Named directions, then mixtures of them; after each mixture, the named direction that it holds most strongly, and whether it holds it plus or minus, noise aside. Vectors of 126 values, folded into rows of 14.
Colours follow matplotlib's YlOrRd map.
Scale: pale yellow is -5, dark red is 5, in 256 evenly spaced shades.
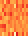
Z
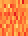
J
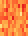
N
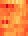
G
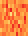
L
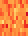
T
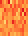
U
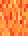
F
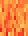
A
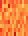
L, minus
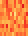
T, plus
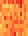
G, minus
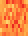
L, plus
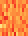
Z, minus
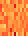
Z, minus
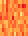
N, plus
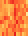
T, minus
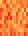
U, minus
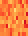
T, plus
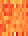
Z, plus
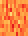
L, plus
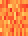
L, plus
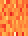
Z, plus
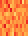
J, minus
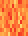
F, plus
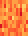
N, minus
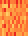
J, minus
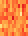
N, plus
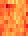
G, plus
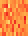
L, plus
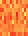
U, minus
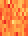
U, minus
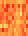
N, plus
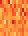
U, plus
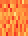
J, minus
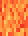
A, minus
